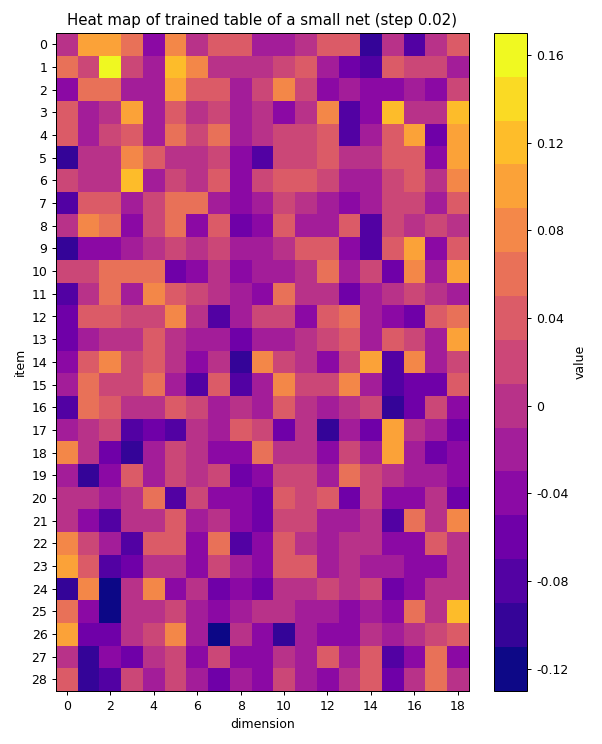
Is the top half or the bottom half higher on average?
top
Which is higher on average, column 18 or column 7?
column 18
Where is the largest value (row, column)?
1 2
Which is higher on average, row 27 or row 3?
row 3
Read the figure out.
Title: Heat map of trained table of a small net (step 0.02)
x-axis: dimension, ticks 0 2 4 6 8 10 12 14 16 18
y-axis: item, ticks 0 1 2 3 4 5 6 7 8 9 10 11 12 13 14 15 16 17 18 19 20 21 22 23 24 25 26 27 28 (0 at the top)
Colour bar: value, ticks -0.12 -0.08 -0.04 0 0.04 0.08 0.12 0.16
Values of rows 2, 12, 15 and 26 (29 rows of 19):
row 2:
-0.04 0.06 0.06 -0.02 -0.02 0.1 0.04 0.04 -0.02 0.02 0.08 0.02 -0.04 -0.02 -0.04 -0.04 -0.02 -0.04 0.02
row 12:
-0.06 0.04 0.04 0.02 0.02 0.08 0 -0.08 -0.02 0.02 0.02 -0.04 0.04 0.06 -0.02 -0.04 -0.06 0.04 0.06
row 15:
-0.02 0.06 0.02 0.02 0.06 -0.02 -0.08 0.04 -0.08 -0.02 0.08 0.02 0.02 0.08 -0.02 -0.08 -0.06 -0.06 0.04
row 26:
0.1 -0.06 -0.06 0 0.02 0.08 -0.02 -0.12 0 -0.04 -0.1 -0.02 -0.04 -0.04 0 -0.02 0 0.02 0.04
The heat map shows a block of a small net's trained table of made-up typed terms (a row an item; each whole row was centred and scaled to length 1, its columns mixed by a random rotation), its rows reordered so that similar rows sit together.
